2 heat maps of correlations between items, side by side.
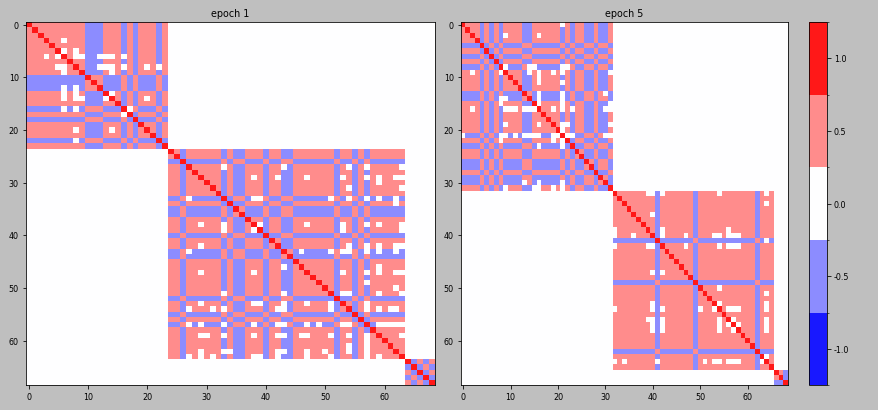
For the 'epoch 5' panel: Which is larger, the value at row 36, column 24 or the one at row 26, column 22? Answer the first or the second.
the first
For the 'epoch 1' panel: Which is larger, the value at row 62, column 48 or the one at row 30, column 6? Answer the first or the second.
the first
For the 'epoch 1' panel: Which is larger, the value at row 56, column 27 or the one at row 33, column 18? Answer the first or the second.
the first
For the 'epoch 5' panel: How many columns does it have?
69
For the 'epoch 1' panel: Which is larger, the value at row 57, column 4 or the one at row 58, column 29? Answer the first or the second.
the second
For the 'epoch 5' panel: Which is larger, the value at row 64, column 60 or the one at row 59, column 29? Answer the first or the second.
the first
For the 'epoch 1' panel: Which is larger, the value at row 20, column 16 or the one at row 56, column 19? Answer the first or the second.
the second
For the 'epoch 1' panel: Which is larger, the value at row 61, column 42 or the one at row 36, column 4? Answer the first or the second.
the first
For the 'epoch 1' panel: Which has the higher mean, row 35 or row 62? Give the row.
62
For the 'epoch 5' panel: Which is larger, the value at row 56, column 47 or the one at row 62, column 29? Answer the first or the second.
the first
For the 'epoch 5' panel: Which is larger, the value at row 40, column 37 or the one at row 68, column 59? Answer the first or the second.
the first
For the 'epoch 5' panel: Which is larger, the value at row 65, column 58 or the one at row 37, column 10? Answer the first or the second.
the first
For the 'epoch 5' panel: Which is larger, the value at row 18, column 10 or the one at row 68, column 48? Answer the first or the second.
the first
